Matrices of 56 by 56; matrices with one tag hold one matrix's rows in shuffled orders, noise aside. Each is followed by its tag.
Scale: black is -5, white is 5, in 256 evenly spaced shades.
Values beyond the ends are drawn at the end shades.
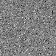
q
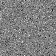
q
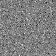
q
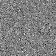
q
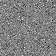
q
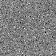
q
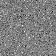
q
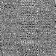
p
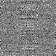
p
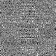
p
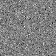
q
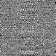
p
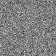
q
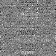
p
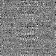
p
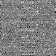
p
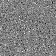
q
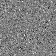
q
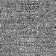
p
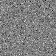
q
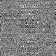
p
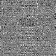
p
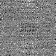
p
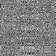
p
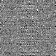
p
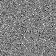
q
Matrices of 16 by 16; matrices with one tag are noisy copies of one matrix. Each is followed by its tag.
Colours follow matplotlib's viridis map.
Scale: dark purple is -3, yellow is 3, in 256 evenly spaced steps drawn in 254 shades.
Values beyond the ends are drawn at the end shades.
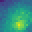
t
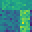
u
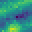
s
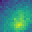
t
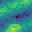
s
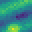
s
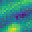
s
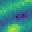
s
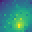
t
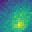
t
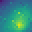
t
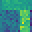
u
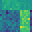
u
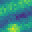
s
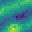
s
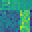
u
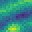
s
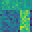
u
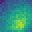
t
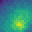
t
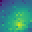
t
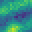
s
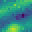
s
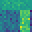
u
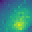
t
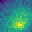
t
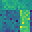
u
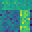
u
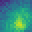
t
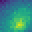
t
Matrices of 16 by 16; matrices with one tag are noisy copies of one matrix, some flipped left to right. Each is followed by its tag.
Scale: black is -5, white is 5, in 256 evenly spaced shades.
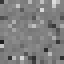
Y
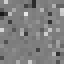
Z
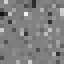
Z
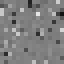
Z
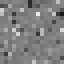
Z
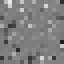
Y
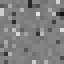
Z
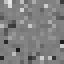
Y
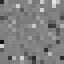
Y
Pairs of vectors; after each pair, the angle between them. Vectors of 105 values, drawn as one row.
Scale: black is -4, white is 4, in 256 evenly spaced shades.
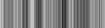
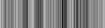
nearly parallel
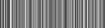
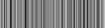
nearly opposite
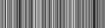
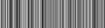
partly aligned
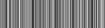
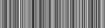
nearly parallel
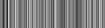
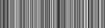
partly aligned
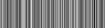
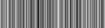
orthogonal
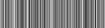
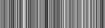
orthogonal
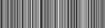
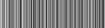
partly opposed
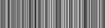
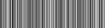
orthogonal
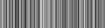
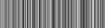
orthogonal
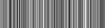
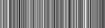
nearly parallel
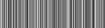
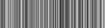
orthogonal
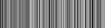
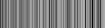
nearly parallel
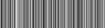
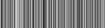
nearly parallel
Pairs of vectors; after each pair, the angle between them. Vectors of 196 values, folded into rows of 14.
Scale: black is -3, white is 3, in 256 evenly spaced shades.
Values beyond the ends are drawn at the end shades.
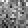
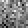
nearly parallel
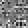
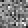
partly opposed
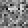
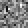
partly aligned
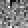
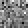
partly opposed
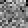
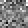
nearly opposite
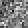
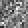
nearly parallel
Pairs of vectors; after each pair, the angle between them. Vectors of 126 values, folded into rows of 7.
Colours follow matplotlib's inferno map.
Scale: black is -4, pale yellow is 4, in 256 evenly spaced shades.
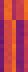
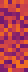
orthogonal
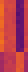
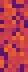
orthogonal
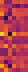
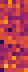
orthogonal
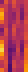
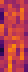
nearly opposite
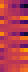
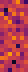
orthogonal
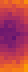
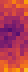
nearly parallel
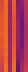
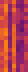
nearly parallel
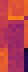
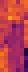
nearly parallel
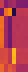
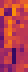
nearly opposite
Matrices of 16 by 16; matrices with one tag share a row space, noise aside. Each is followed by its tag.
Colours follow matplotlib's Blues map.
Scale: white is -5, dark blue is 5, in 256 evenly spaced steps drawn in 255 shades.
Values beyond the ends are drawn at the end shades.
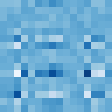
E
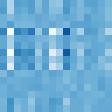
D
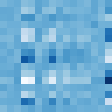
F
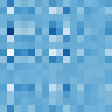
D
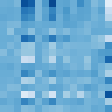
F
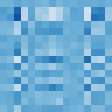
E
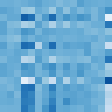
F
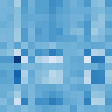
E
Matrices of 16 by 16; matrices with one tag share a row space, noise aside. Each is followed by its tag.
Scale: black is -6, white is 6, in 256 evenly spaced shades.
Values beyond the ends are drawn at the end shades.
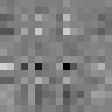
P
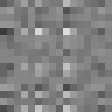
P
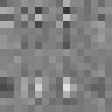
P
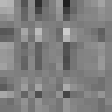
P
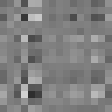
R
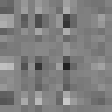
P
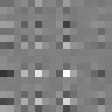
P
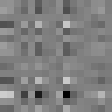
P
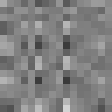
P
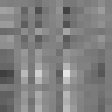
P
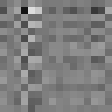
R
